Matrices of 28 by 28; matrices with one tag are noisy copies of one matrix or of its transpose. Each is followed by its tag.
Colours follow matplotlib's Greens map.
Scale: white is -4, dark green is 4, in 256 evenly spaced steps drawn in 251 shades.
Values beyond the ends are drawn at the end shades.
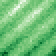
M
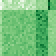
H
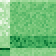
H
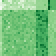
H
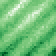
M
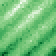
M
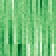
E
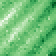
M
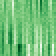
E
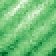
M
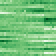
E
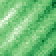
M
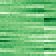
E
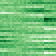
E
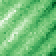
M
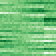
E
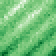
M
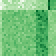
H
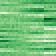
E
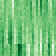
E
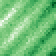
M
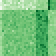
H
